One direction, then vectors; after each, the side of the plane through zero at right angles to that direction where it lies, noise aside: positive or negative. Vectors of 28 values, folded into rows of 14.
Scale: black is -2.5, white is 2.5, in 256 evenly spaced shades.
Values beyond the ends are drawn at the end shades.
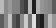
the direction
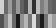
positive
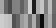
positive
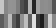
positive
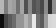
positive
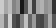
positive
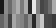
negative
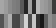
positive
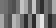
negative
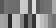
negative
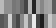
positive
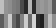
positive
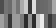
negative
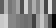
negative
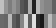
positive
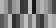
positive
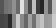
negative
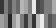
negative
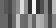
negative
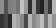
negative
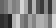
negative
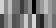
positive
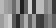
positive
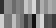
negative
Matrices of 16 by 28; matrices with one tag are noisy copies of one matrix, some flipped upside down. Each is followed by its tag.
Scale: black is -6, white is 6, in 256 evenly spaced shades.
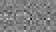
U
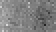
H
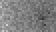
H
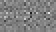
U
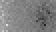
H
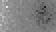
H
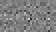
U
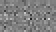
U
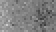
H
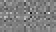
U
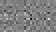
U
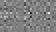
U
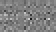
U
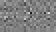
U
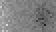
H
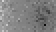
H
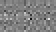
U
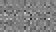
U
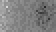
H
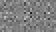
U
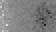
H
